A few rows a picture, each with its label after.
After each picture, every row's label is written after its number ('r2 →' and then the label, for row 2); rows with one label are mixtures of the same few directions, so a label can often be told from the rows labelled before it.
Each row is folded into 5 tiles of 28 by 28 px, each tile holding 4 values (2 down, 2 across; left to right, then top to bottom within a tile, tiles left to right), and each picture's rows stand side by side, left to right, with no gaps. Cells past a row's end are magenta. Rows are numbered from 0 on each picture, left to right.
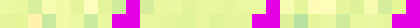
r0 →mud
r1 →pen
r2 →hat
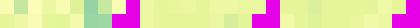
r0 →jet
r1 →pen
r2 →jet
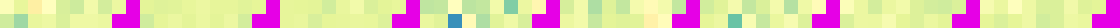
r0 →hat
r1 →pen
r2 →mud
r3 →mud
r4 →jet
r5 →mud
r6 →pen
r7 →hat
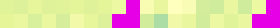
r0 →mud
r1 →hat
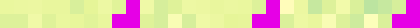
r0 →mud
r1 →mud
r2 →pen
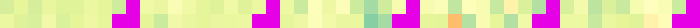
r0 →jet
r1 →hat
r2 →jet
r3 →mud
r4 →jet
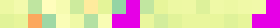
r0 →mud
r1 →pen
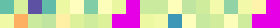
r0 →hat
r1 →mud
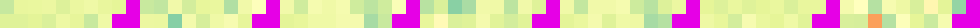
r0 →pen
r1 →mud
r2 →jet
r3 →hat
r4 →jet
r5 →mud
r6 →mud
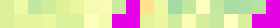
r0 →jet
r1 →pen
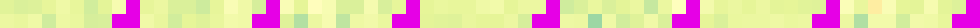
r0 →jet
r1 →jet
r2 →hat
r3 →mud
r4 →mud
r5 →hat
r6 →hat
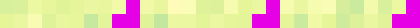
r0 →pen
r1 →hat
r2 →hat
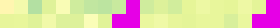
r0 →pen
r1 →hat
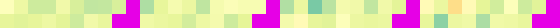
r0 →pen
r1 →pen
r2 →hat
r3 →hat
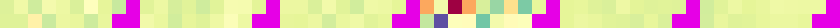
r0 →mud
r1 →jet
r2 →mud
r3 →hat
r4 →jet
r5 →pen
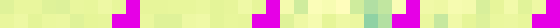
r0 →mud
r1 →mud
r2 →jet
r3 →hat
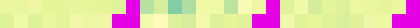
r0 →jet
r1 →hat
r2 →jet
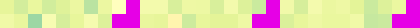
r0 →mud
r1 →mud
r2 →jet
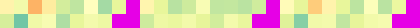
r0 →hat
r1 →pen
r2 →hat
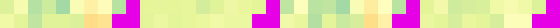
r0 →jet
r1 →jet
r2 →jet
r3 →jet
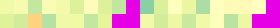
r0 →mud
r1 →pen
